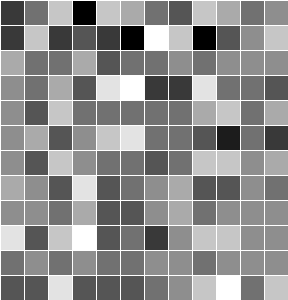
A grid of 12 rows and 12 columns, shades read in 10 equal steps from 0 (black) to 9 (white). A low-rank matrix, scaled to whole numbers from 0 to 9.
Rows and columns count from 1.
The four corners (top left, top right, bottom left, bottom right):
2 5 3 7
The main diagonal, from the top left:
2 7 4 3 4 8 3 6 4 7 5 7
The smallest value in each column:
2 3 2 0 2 0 2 2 0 1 4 2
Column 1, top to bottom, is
2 2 6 5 5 5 5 6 5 8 4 3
